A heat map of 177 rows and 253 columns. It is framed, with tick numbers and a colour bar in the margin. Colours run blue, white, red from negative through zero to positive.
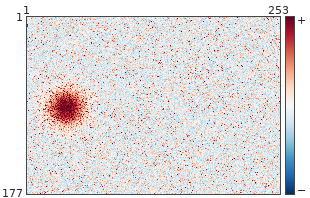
Neither half mirrors the other. The values are skewed, with a long tail toward high values. One bump rises in the middle left. No regular stripes run through it.
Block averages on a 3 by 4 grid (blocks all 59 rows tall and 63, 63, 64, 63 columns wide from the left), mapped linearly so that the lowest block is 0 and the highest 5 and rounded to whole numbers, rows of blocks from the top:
0 0 0 0
5 0 0 0
0 0 0 0
